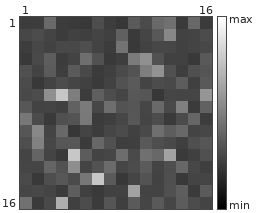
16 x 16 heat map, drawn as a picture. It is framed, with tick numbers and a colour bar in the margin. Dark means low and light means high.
The values are skewed, with a long tail toward high values. No overall slope runs across the table. No row or column stands out. Fine speckle covers the field.
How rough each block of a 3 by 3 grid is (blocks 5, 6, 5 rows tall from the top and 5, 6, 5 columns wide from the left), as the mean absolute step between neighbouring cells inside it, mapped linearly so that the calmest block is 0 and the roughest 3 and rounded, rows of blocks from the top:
0 1 1 | 3 1 2 | 3 3 1
